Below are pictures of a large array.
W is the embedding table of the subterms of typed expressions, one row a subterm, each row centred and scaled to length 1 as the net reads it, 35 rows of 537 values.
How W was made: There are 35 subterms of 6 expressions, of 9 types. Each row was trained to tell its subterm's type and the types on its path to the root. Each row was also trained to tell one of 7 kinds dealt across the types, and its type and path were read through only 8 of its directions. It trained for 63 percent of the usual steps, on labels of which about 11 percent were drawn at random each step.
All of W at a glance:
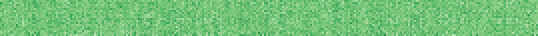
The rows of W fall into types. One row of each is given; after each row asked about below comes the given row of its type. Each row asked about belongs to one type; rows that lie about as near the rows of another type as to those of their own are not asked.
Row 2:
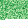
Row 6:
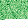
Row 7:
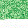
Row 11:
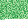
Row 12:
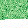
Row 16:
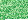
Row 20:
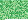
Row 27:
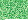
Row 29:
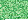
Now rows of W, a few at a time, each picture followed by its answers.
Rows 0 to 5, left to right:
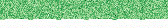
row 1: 11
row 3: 2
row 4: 6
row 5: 29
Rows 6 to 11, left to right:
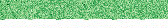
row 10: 29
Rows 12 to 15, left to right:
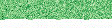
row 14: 27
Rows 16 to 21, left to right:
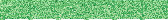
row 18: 2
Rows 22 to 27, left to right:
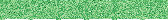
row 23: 27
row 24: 29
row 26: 29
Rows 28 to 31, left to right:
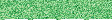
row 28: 2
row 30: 11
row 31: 16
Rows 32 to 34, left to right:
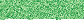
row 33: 11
